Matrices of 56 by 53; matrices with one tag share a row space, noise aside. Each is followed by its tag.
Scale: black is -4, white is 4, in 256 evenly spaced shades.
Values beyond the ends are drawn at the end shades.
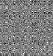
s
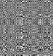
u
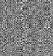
u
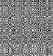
s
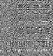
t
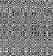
s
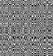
s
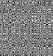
s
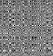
s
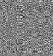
u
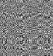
u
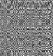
t
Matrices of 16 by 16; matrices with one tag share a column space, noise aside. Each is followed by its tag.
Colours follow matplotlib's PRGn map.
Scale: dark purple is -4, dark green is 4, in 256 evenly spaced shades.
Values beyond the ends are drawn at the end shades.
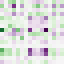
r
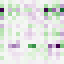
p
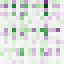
r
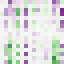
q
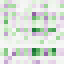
r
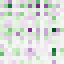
r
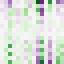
q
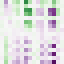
q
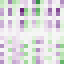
q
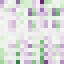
q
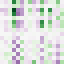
q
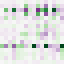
p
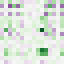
r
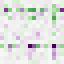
p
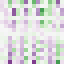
q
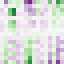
q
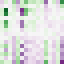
q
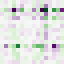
p
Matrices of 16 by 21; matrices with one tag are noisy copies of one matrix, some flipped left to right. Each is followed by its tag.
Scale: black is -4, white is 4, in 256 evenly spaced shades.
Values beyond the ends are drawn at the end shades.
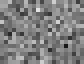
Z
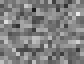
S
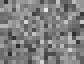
Z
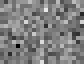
Z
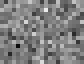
Z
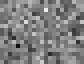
Z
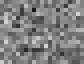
S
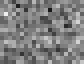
S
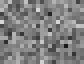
Z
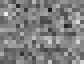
S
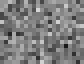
Z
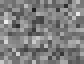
S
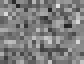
S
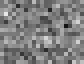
S
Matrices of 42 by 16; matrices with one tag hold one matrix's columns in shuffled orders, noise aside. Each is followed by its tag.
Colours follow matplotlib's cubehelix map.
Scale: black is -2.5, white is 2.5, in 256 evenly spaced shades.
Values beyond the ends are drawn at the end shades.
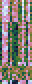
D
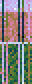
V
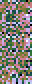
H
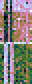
V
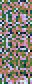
H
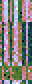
D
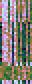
D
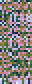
H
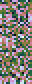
H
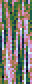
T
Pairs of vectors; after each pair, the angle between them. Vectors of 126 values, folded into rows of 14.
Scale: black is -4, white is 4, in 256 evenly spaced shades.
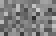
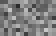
partly opposed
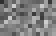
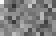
partly opposed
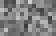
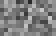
nearly opposite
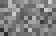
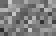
nearly parallel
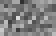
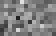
nearly opposite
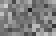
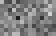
orthogonal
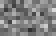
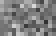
orthogonal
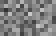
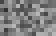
partly aligned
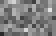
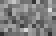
nearly parallel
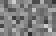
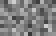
nearly parallel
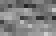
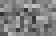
partly opposed
